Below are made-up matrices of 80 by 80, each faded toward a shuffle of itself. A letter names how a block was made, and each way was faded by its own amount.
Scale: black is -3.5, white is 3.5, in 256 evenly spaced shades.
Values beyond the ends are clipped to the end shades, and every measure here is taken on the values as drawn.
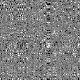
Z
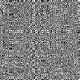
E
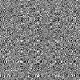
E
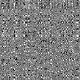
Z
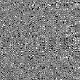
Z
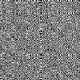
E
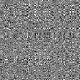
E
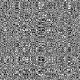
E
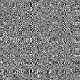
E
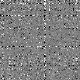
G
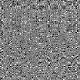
Z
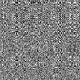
E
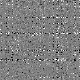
G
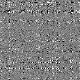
G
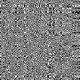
E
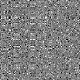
Z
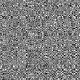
E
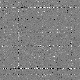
G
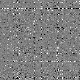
G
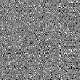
Z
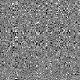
Z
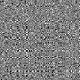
E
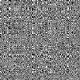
E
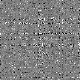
G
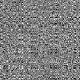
E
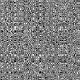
E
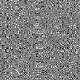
Z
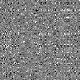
Z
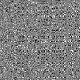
Z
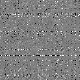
G
